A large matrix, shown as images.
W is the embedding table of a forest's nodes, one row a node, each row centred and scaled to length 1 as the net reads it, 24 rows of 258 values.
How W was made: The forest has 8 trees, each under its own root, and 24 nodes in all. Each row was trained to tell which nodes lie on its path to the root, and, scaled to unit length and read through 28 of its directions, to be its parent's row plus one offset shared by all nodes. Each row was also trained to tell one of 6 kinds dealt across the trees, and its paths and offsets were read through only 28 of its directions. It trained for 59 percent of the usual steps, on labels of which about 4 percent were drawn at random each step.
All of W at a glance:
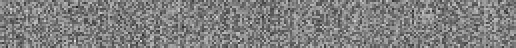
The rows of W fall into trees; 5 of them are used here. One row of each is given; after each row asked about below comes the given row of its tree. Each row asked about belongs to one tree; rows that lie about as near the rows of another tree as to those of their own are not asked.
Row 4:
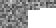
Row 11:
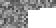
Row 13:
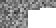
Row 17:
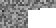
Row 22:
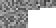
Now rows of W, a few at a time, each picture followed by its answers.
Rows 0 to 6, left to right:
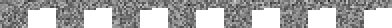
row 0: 13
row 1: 11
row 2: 22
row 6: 17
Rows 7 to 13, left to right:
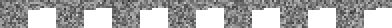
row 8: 13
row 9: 11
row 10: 11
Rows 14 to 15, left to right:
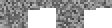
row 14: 22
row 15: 13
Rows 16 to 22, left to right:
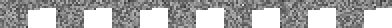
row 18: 22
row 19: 11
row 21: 4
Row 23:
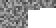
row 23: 22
